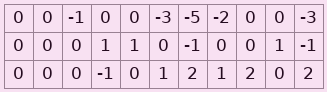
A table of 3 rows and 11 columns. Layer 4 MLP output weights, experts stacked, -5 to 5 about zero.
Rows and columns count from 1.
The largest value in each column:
0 0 0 1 1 1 2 1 2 1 2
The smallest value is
-5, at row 1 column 7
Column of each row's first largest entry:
1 4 7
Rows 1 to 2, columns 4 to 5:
0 0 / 1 1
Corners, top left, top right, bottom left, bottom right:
0 -3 0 2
